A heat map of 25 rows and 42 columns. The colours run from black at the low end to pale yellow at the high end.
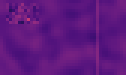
No overall slope runs across the table. Values change most from cell to cell in the top left. The texture is blotchy. On average the colour sits 30% of the way up the scale. In the top left lies a patch that is rougher than the rest. There are no regular stripes. The halves do not mirror each other. Column 33 stands out from the rest.
